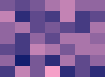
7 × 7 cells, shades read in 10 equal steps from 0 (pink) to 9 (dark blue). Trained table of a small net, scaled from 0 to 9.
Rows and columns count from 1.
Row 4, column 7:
4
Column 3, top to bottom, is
5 6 6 4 2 5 5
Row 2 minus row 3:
-2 5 0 2 -4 0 3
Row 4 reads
4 7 4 6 3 3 4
